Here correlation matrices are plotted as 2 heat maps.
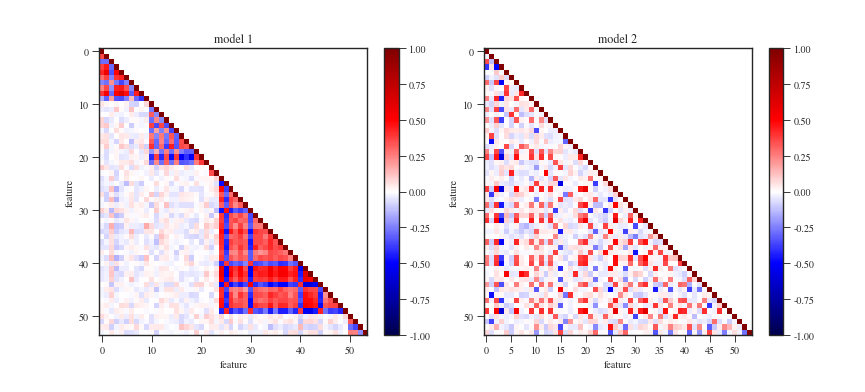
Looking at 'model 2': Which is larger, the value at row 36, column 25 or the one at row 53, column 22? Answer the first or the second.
the second
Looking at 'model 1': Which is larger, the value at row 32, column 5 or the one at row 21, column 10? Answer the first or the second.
the first
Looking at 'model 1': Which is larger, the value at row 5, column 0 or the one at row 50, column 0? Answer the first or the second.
the first
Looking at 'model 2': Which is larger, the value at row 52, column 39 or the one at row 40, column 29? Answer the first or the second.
the second
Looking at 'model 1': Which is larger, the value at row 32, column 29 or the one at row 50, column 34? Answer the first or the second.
the first
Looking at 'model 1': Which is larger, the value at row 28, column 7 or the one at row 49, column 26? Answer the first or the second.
the first
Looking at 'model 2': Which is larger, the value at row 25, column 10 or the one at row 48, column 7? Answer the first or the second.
the first
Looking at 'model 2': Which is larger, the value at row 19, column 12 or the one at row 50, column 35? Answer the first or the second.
the second
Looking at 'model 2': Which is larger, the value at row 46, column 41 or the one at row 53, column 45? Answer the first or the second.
the second
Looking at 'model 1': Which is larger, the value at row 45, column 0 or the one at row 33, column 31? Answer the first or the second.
the second
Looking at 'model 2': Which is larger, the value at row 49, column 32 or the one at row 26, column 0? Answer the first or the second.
the first
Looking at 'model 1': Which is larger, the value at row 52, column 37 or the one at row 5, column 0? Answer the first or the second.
the second
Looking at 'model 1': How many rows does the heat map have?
54
